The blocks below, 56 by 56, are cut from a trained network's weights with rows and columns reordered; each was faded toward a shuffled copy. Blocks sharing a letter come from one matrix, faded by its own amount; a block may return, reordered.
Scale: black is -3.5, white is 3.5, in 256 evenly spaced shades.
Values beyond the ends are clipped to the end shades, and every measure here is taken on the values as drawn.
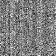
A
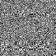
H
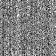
A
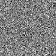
H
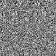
H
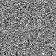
H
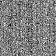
A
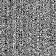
A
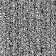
A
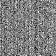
A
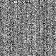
A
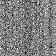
A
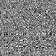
H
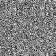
H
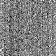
A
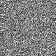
H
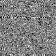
H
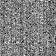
A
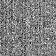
A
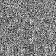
H
